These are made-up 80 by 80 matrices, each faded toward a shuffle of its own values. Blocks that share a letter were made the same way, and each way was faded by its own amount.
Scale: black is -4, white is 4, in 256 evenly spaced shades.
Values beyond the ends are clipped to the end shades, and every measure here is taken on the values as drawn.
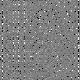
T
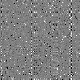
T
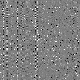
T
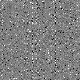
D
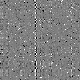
T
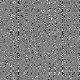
T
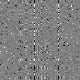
T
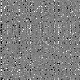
T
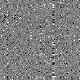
D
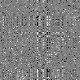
T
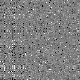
D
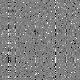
T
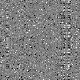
D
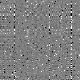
T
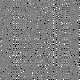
T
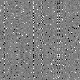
T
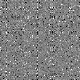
D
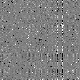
T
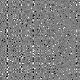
T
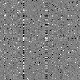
T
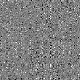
D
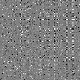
T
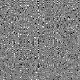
D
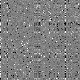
T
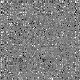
D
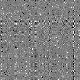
T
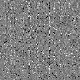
D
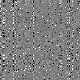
T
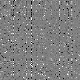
T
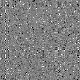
D
